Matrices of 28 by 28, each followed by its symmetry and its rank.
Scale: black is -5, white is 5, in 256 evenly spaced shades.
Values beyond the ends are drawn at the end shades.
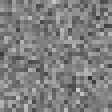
antisymmetric, full rank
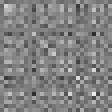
symmetric, rank three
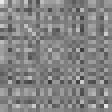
symmetric, rank three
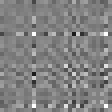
symmetric, rank two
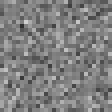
antisymmetric, full rank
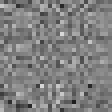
neither, rank five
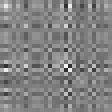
symmetric, rank two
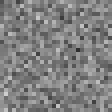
neither, full rank
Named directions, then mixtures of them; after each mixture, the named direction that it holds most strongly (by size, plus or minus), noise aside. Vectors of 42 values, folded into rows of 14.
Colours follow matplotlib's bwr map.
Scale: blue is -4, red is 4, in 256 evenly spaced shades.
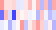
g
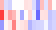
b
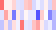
g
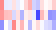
b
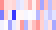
g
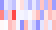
g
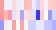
b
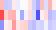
b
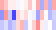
g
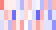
g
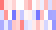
g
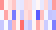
g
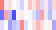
g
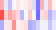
b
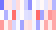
g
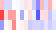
b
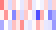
g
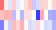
b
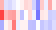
b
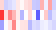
b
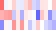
b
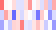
g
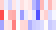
b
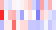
b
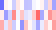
g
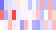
g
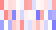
g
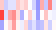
b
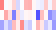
g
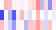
b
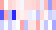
g
